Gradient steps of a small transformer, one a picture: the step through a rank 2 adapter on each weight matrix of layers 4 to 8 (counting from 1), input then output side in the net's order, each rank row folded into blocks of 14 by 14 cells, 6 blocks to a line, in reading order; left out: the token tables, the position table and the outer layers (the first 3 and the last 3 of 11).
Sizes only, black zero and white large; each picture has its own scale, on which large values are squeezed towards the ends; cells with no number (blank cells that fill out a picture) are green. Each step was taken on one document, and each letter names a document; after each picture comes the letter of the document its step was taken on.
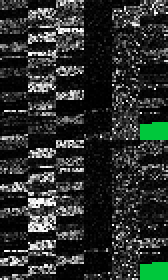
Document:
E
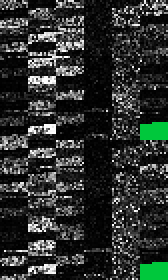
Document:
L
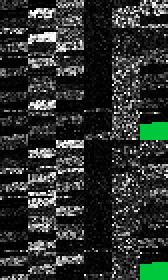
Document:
L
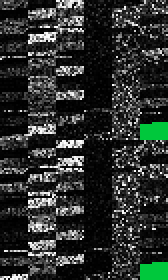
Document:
E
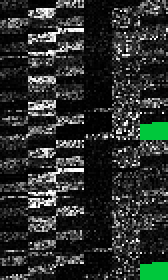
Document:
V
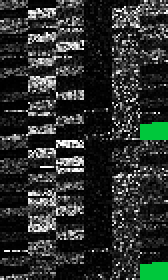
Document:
E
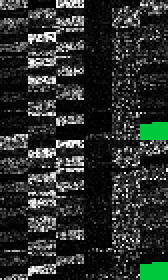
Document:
V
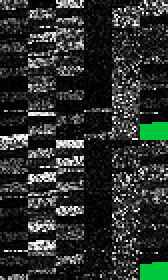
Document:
L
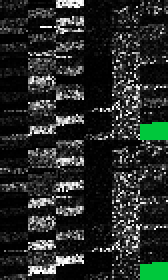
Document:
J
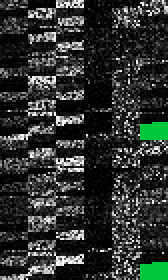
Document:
V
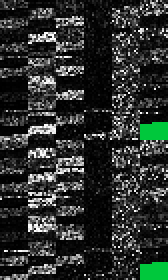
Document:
L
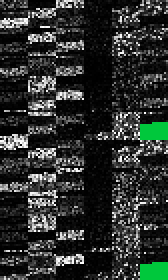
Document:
J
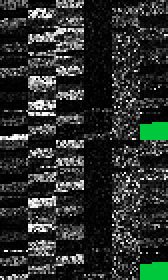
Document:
L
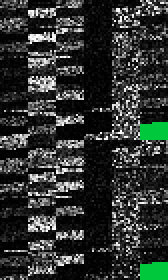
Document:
J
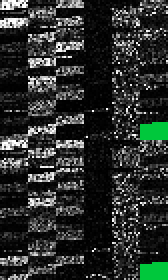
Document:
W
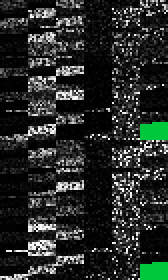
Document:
W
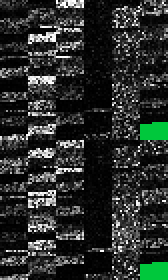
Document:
V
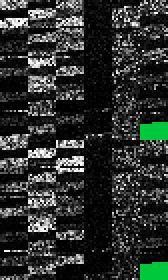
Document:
E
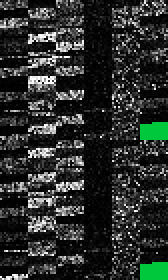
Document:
L
